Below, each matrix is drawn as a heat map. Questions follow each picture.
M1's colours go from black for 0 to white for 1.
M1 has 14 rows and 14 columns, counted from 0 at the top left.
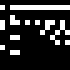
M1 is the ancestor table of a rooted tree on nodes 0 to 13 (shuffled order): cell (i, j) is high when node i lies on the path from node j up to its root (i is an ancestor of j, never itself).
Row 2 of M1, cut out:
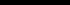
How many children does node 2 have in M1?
0
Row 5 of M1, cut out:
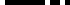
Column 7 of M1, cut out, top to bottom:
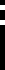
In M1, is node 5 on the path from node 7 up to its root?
no
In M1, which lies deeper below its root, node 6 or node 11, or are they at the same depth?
node 11
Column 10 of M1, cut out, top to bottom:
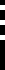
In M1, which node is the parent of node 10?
7
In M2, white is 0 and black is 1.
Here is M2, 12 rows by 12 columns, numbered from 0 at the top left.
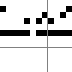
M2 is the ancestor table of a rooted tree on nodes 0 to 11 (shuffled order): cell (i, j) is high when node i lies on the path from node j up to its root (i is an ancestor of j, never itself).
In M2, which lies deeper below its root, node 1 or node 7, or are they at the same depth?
node 7
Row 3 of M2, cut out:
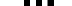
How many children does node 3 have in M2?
3
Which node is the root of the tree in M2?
5
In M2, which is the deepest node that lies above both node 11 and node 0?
1
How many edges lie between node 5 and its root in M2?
0
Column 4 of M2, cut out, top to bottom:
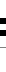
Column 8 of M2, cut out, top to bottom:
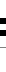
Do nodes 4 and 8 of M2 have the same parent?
yes
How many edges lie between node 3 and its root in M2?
1
